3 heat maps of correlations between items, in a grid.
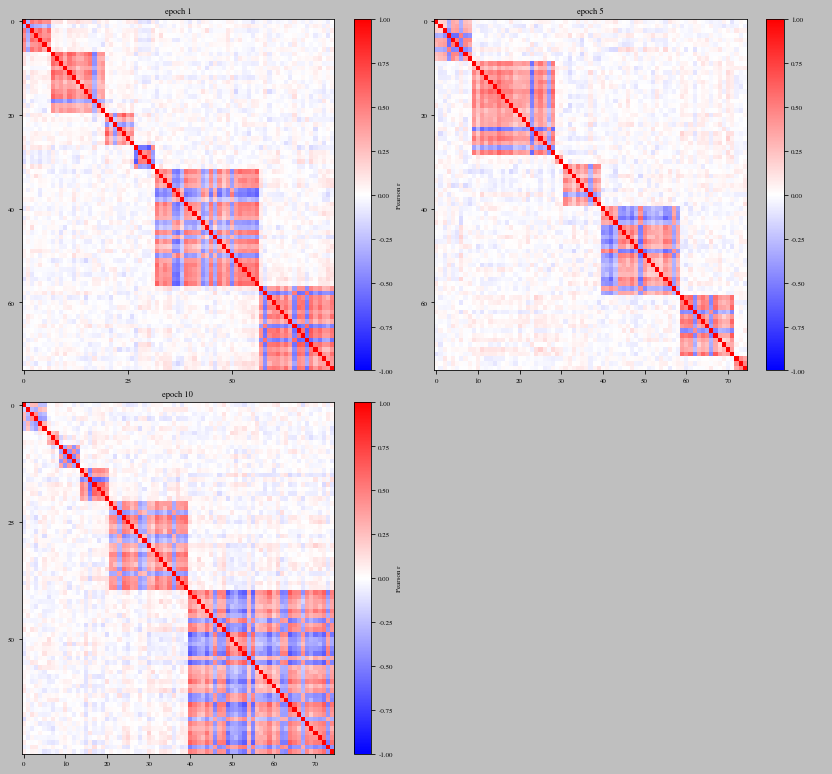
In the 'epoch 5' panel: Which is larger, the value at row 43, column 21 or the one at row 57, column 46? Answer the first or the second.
the first
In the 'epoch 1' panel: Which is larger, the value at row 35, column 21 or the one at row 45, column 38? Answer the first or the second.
the first
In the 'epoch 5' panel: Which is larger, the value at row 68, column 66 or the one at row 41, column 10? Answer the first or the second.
the second
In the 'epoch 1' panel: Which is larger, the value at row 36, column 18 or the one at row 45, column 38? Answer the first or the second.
the first
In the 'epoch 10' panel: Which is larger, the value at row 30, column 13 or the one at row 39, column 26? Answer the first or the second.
the second
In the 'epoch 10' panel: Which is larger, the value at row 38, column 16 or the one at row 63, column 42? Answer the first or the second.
the first
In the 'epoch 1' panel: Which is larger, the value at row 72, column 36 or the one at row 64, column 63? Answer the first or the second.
the second
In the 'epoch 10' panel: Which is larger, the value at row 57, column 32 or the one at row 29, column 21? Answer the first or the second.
the first
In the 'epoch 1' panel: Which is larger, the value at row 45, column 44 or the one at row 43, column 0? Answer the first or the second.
the second
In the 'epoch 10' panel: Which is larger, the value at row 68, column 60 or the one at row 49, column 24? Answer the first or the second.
the first
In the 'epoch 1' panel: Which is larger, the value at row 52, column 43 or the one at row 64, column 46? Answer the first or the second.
the second
